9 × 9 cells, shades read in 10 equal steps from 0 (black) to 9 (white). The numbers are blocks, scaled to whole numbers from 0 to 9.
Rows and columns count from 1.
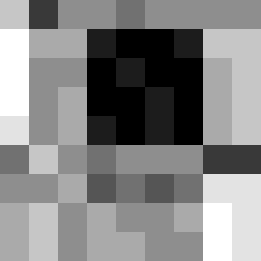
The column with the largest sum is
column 1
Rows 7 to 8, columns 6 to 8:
3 4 8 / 5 6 9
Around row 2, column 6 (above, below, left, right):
5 0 0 1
